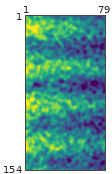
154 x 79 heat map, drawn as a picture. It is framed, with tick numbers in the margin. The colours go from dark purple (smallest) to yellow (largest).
The halves do not mirror each other. Values rise toward the left. Stripes running across repeat 4 times from top to bottom.
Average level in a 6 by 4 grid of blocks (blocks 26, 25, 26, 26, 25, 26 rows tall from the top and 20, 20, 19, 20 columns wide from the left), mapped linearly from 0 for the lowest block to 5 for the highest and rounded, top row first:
5 3 2 1 | 3 2 1 0 | 3 2 1 0 | 5 4 2 1 | 3 2 1 0 | 3 2 1 0
